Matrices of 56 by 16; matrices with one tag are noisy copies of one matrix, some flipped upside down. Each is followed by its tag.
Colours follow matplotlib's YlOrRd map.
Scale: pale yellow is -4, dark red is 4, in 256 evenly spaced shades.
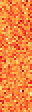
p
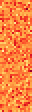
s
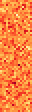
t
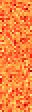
s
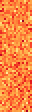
p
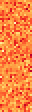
s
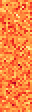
t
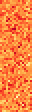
t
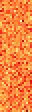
p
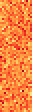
p
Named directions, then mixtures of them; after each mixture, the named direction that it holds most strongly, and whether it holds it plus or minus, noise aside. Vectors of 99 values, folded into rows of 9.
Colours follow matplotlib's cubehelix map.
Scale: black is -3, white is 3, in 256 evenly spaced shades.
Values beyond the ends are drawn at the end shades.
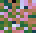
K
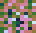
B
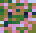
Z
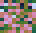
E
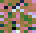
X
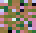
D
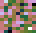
B, minus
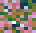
K, minus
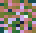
B, plus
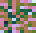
Z, plus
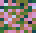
E, plus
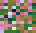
X, minus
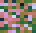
E, plus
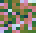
Z, plus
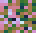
B, minus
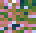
K, minus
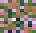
D, plus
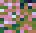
E, plus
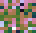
X, minus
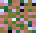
D, plus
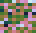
Z, plus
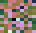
D, minus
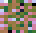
D, plus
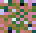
D, plus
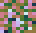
B, minus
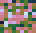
Z, minus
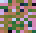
D, plus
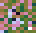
B, minus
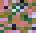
X, plus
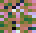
X, plus
